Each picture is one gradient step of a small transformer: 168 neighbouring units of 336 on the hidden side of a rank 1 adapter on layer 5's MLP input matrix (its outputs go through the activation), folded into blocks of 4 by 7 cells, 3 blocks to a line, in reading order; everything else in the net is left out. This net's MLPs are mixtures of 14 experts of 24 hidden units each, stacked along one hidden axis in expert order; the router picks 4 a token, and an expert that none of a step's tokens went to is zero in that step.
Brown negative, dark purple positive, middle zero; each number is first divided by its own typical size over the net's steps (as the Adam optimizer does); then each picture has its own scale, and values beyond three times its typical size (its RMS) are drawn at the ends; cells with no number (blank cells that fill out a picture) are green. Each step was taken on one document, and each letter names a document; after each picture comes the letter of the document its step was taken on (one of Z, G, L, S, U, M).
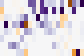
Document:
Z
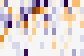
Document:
Z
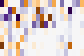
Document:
Z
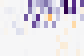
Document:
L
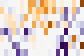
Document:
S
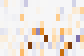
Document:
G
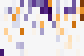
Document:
L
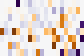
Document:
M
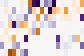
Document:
S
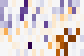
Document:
Z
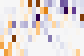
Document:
S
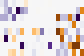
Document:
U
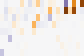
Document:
L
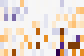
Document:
G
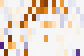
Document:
S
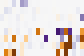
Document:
G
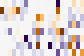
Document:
U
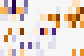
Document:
U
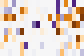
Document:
U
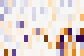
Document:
G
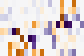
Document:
M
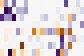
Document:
U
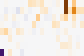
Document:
L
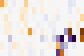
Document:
G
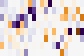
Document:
Z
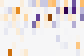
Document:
L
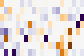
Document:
G
